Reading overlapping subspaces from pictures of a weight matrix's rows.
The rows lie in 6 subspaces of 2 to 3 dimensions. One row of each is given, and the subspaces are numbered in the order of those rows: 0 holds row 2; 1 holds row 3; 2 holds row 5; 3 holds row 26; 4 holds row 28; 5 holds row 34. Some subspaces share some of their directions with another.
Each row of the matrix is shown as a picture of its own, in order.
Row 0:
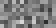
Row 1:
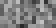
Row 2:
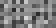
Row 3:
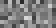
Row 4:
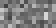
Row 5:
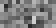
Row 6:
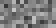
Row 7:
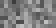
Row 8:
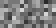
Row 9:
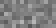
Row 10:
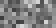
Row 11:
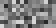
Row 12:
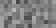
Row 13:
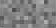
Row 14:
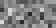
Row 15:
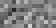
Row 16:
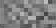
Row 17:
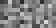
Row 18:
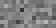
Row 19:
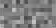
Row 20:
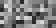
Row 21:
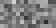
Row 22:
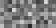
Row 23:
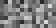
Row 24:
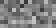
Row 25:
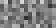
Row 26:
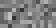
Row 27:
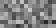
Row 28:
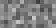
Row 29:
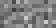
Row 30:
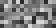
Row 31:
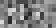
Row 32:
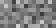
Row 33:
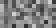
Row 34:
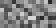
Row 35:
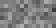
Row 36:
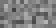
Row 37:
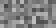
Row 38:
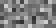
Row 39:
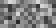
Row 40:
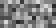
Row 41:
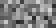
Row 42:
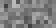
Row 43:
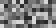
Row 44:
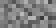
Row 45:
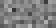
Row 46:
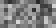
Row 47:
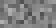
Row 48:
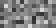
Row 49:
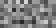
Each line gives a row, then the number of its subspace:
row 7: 2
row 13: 3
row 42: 2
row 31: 0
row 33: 1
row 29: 0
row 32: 1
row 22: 3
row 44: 5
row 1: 2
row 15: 0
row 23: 1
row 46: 4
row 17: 1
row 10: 2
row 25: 1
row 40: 4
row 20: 0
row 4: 3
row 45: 3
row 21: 4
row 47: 0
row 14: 0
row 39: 4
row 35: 3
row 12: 0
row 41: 4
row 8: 3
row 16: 5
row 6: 1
